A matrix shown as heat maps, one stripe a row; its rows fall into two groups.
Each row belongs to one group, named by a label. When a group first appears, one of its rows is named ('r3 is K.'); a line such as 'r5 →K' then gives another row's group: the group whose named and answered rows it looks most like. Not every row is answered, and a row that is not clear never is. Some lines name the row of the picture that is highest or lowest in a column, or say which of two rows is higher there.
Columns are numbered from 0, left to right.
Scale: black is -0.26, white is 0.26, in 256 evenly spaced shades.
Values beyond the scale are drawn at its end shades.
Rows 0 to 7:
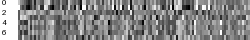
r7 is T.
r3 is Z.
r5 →Z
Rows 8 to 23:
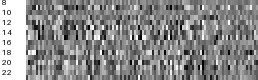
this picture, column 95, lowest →15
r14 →Z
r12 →Z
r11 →T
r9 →Z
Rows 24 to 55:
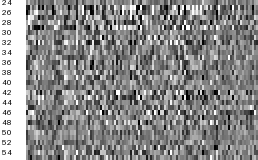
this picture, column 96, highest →25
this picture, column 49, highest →29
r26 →T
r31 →Z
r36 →T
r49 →Z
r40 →T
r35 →Z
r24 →Z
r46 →Z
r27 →Z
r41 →Z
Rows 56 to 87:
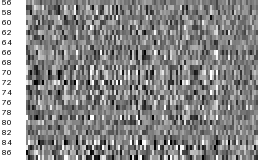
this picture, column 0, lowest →86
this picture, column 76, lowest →85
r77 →Z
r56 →Z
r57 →T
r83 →Z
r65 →T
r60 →Z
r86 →T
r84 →Z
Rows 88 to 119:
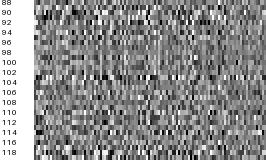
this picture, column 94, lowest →114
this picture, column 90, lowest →110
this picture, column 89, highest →91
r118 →Z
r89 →T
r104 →T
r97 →T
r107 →T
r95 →T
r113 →Z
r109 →Z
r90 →Z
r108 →T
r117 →T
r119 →T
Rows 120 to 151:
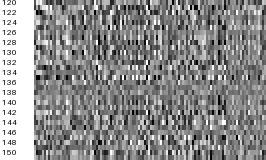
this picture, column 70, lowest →148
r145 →Z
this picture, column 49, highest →135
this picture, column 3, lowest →122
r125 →Z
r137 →Z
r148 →T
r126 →T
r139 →T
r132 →T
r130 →T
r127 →T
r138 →T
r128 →T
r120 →Z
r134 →Z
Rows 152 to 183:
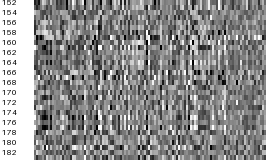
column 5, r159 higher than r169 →Yes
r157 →T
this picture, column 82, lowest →166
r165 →T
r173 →Z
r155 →Z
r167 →T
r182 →Z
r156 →T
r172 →Z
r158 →T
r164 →T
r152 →T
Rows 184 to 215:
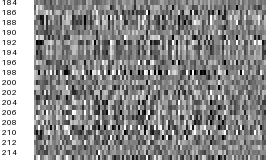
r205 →T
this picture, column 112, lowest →191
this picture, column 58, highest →198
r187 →Z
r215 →T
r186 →T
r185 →Z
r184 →T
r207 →T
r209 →T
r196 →Z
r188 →Z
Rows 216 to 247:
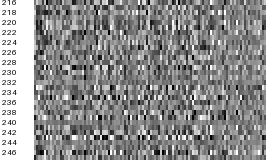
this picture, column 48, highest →239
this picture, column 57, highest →243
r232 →T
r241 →Z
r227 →T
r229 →Z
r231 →Z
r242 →Z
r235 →T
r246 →Z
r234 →Z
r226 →Z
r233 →Z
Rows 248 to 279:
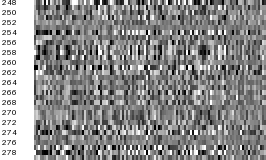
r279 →T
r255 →T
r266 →Z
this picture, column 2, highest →277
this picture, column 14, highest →278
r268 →Z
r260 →Z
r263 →T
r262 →Z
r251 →Z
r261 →T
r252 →T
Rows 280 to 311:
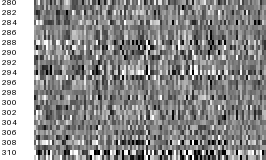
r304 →T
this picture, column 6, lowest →294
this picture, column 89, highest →294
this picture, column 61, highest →284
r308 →T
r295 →T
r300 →Z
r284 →Z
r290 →T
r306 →T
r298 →T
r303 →Z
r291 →Z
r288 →T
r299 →T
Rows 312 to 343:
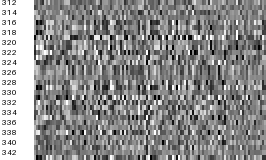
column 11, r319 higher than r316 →No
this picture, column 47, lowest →322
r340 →Z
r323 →Z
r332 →T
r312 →Z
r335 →T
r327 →T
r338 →T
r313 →T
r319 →Z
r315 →T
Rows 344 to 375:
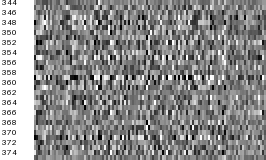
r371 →T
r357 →Z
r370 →T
